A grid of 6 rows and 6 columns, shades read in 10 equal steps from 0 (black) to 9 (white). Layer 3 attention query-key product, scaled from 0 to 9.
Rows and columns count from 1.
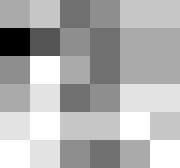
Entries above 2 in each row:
6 5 6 6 6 6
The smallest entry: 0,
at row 2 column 1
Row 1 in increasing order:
4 5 6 7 7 7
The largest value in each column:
9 9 7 7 9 9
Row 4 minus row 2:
6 5 -1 1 2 2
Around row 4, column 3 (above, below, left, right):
6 7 8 5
